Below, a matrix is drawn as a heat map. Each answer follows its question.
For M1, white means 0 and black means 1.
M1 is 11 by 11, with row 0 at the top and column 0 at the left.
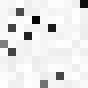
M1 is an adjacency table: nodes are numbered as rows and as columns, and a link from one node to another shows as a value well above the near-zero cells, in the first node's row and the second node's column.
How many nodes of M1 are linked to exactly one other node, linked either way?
2
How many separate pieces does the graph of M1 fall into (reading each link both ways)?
4
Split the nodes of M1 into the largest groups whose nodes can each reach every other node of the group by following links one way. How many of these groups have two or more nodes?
2
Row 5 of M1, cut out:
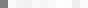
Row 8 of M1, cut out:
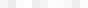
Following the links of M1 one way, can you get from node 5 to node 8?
no
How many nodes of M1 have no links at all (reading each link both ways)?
1
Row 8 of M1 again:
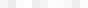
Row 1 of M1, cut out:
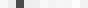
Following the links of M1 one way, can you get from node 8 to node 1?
no
